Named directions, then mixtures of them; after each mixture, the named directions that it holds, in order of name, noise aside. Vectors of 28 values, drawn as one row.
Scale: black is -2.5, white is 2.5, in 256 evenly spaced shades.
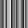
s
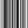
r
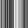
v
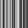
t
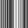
v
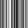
s, v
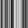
s, v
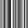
s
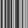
t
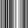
v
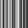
t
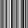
s
